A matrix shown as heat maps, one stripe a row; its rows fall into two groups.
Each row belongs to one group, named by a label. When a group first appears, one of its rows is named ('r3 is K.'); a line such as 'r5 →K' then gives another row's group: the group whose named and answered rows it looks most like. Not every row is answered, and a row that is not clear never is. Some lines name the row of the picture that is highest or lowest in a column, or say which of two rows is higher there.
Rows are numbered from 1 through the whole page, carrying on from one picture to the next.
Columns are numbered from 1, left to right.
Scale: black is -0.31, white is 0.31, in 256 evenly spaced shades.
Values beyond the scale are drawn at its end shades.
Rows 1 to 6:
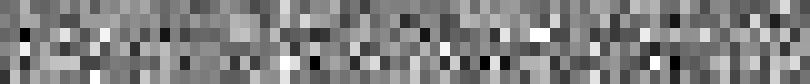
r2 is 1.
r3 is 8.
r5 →8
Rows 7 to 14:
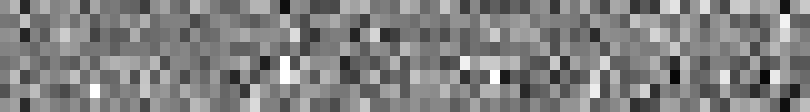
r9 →8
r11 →1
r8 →1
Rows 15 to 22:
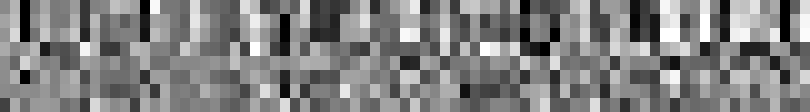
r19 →1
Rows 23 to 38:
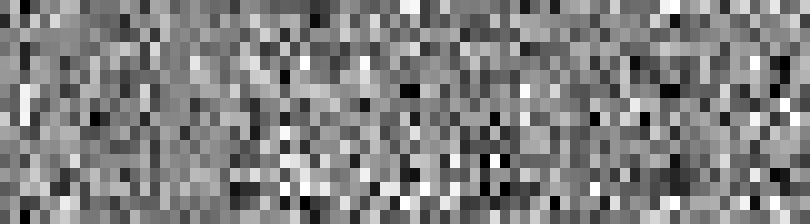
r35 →1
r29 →1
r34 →8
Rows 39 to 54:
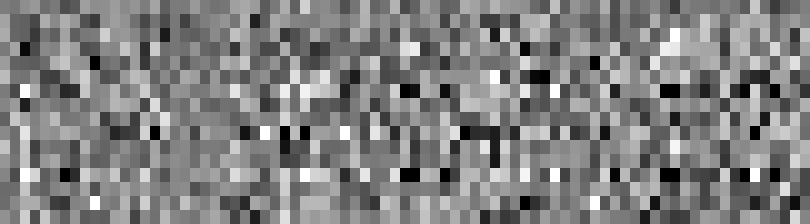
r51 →1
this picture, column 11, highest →41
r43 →8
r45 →1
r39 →1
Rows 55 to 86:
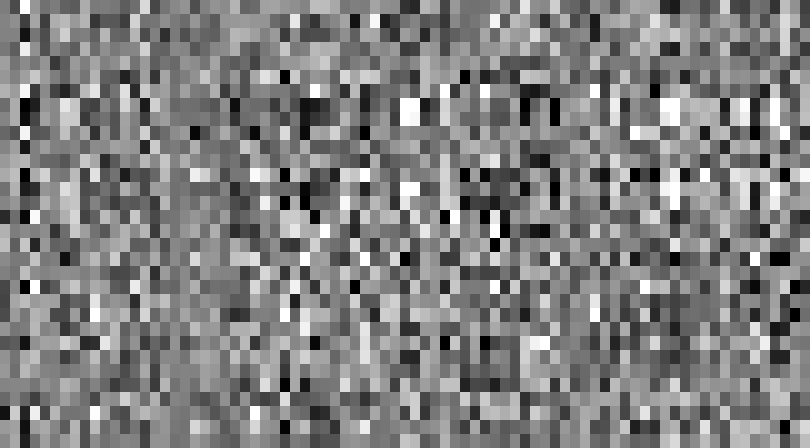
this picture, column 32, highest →61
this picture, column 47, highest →83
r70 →8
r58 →1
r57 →8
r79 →8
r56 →8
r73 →1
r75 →8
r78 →1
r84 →8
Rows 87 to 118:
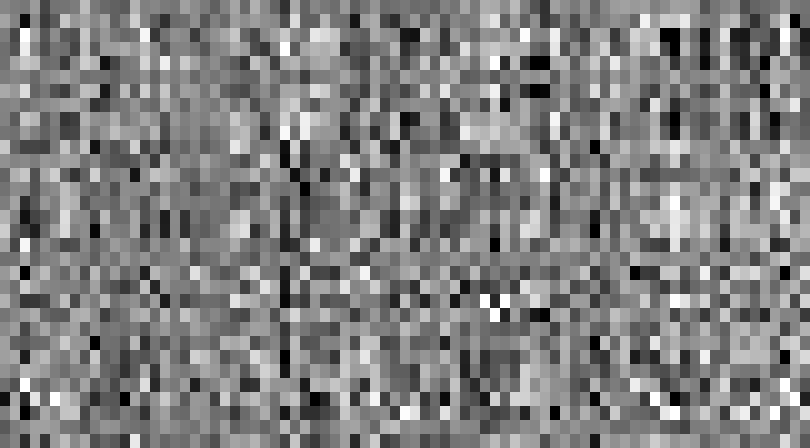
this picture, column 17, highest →91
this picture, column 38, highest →115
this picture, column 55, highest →99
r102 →8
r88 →8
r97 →8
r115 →8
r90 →1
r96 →1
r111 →8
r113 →1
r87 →8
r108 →8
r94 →8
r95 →1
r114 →1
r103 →8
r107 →1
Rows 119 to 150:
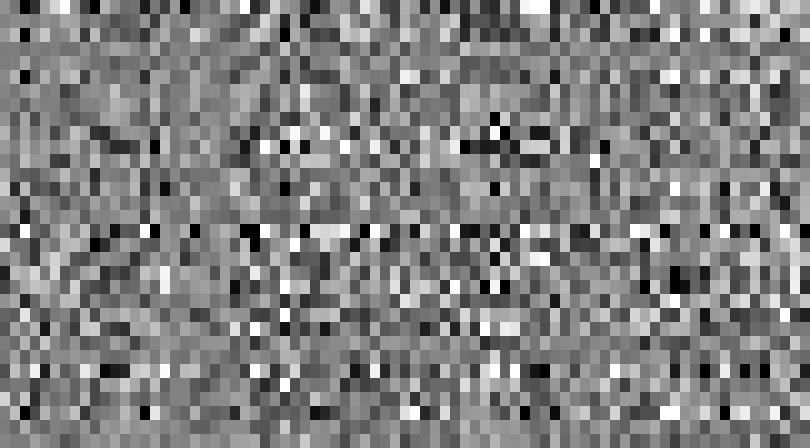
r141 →1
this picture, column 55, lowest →145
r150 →1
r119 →8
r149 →1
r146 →1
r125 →1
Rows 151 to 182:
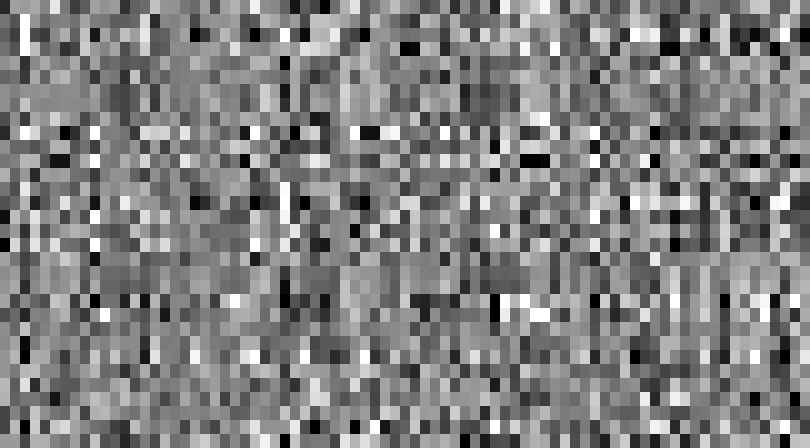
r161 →8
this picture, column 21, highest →182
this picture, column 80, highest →172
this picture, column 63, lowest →165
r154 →1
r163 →8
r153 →1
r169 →8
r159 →8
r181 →8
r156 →8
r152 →1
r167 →8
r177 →1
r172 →8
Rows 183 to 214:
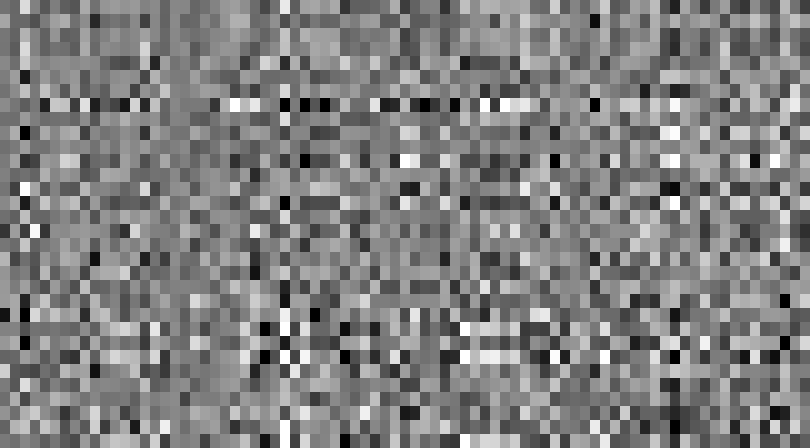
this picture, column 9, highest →190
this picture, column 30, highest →209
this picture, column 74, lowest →213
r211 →8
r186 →1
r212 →1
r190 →8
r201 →8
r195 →8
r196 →1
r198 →1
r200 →1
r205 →8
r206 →1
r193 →1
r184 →8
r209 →8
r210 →1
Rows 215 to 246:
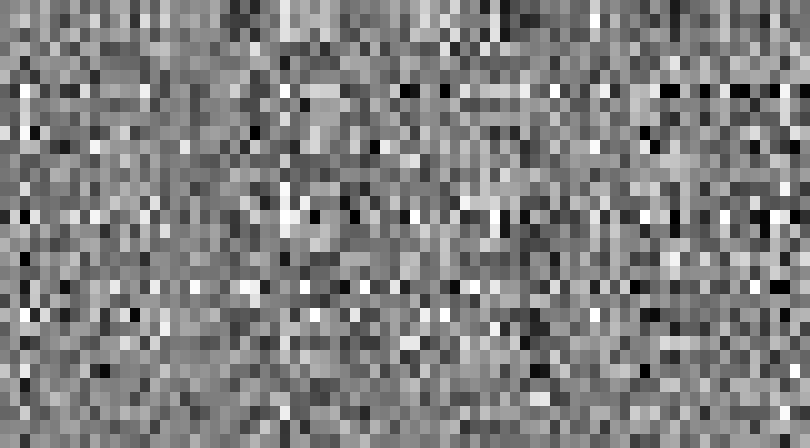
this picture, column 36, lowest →230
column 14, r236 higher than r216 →Yes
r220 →8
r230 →8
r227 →8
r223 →1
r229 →1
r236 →8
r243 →8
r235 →1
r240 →1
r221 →1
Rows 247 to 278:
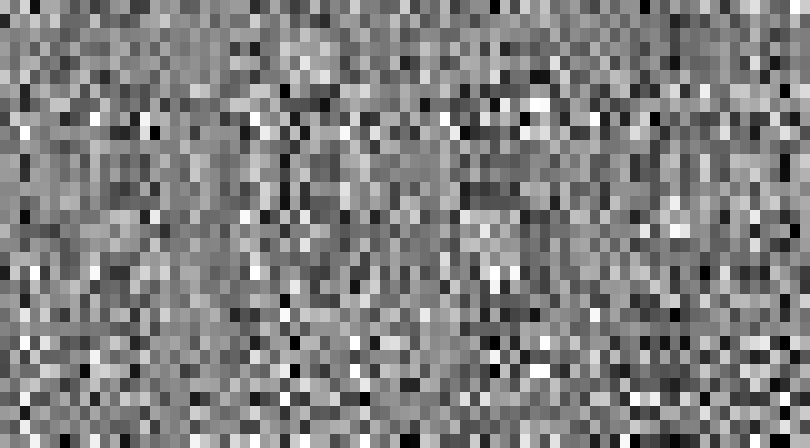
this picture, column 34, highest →275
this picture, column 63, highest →278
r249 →1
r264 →1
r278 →1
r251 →1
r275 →1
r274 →1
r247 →8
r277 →1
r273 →8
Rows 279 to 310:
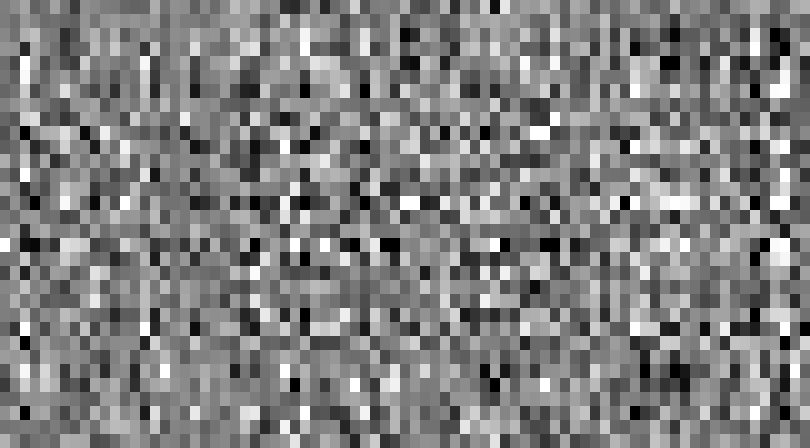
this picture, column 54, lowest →299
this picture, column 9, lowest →288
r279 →8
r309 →1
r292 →8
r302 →1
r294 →1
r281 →1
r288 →8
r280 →1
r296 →8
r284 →1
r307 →8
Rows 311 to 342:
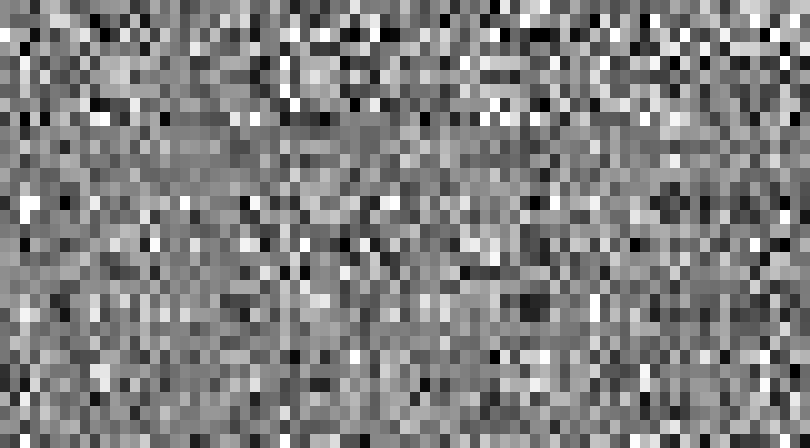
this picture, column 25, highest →328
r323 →8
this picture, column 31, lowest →330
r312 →8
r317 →1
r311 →8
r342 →1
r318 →8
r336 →8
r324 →1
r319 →8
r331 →1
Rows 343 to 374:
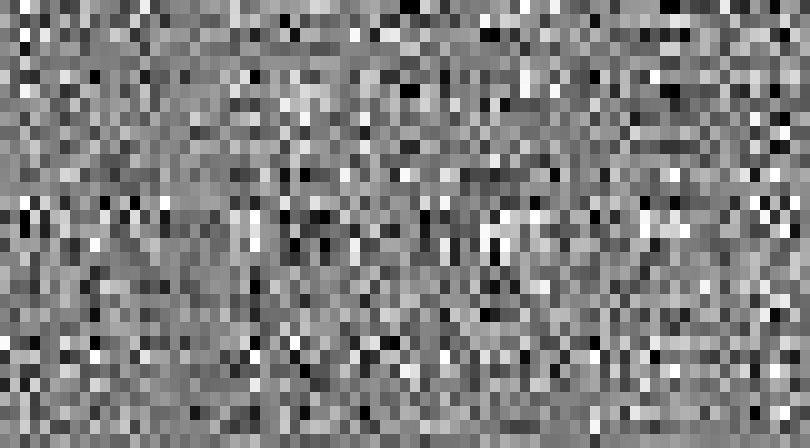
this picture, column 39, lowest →367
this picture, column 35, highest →355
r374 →8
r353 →1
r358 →8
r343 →1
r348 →8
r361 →8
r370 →8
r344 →8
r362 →8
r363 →8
